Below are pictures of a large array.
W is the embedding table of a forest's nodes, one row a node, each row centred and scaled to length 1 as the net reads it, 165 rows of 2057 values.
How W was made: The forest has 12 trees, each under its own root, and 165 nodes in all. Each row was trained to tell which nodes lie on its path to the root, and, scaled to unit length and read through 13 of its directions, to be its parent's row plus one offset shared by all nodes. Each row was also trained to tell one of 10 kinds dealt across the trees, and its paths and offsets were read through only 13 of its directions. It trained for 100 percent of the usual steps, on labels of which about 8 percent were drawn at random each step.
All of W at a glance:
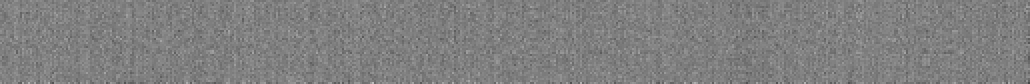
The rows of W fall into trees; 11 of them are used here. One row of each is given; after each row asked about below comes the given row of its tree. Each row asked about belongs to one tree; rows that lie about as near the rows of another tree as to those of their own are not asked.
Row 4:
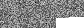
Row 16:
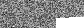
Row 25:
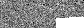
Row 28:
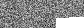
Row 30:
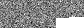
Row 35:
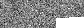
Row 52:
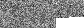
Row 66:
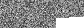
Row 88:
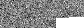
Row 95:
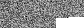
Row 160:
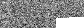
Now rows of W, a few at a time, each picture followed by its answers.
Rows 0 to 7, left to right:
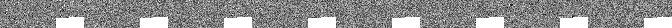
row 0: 88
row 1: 160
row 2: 66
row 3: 25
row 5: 88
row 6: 66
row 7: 35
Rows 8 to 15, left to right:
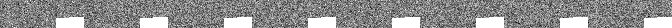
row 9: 95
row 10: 66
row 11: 35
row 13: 160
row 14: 25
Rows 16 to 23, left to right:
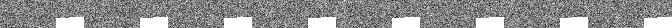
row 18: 35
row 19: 88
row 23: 66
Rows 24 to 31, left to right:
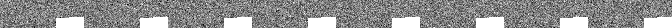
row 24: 25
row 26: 30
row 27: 4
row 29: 160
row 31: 66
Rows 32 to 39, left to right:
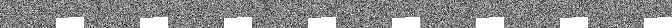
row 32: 160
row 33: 66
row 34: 88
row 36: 4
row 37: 28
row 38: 4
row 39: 16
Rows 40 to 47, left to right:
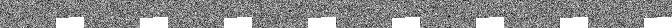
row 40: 88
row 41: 66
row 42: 30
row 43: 95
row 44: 25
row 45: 88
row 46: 88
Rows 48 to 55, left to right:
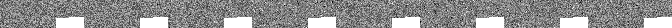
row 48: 4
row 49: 88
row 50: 160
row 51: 25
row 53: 160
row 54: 66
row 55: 28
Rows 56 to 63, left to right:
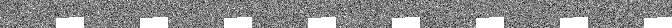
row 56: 52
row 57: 88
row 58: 25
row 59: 16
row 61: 25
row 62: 160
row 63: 35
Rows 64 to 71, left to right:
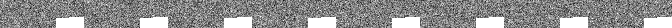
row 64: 35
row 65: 25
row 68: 28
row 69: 88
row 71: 35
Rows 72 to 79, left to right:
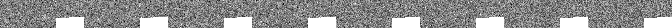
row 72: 160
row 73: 160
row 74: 52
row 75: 160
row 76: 28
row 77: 25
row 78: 66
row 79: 28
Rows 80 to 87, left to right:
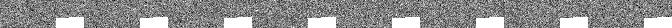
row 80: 16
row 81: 25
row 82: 66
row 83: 16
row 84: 88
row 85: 30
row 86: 25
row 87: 35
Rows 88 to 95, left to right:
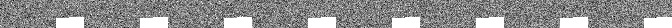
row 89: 52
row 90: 4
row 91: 28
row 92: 66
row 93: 52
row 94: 52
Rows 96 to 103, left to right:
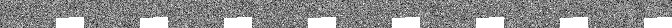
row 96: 52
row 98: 66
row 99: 160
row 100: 160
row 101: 52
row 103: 25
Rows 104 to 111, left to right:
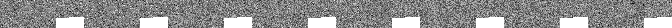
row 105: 160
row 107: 16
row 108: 66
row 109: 4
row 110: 28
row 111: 28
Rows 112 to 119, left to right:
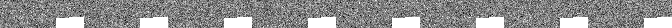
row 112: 30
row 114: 35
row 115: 35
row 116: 88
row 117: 66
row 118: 30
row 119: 28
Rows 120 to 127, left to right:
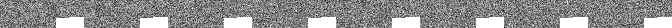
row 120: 30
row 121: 35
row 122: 16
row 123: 66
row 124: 28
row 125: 28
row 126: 160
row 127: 66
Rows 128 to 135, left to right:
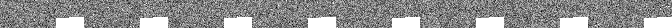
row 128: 30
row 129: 28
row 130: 66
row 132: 35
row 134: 95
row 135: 160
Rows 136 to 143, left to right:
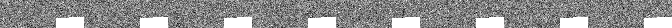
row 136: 160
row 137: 4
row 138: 88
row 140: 52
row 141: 16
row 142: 30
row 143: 160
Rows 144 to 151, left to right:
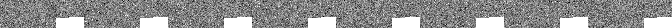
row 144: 30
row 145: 35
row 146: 25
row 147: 35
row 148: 4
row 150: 25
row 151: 95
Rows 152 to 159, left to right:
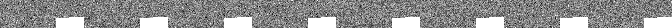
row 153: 4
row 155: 88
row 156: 25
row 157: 66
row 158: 88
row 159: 52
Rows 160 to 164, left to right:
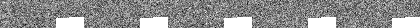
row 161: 35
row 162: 160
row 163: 25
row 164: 35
